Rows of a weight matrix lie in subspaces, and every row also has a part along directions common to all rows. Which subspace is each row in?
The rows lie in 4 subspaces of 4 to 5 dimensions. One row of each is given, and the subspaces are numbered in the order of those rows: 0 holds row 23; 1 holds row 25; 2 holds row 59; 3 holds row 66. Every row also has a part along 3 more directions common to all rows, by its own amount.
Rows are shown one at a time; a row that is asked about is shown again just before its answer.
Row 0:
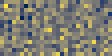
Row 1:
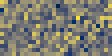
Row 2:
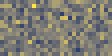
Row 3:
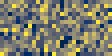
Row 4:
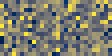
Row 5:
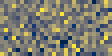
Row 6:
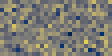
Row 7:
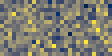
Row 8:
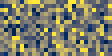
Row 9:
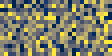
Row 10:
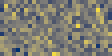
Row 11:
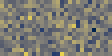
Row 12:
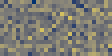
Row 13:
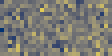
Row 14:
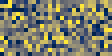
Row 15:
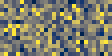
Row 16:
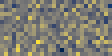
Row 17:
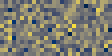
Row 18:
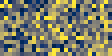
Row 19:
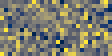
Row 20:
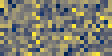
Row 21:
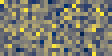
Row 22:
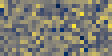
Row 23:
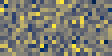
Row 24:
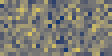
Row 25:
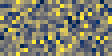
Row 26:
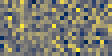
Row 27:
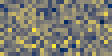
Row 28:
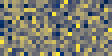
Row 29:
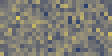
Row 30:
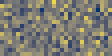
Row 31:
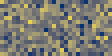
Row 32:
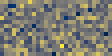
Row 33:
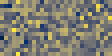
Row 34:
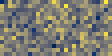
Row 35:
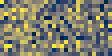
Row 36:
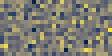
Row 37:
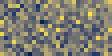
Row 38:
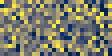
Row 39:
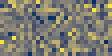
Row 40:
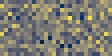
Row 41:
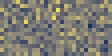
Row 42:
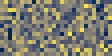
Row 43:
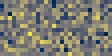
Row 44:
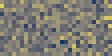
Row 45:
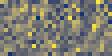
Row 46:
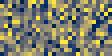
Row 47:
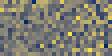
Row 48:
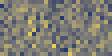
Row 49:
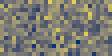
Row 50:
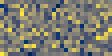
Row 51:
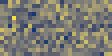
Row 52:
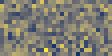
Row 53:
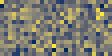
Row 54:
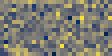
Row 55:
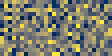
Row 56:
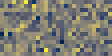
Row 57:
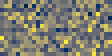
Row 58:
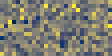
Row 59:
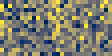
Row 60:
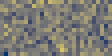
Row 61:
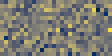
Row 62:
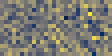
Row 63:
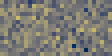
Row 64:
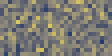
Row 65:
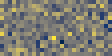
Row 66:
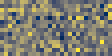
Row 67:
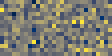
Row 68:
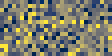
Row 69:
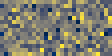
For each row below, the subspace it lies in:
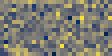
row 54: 1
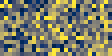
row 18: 3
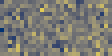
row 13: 3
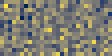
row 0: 2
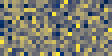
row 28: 2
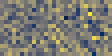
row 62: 1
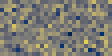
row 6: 2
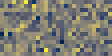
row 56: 3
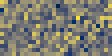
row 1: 0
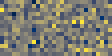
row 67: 0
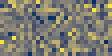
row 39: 3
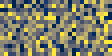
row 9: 3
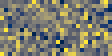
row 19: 0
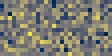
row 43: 1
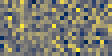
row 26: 0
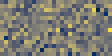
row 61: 1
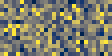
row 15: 3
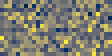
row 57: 1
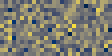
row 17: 2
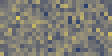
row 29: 1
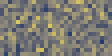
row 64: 3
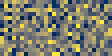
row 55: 2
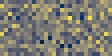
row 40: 1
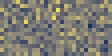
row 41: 2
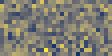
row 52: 3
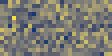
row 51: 0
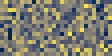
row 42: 2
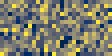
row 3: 0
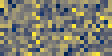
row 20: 0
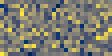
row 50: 2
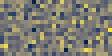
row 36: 0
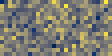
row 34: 0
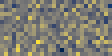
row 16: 3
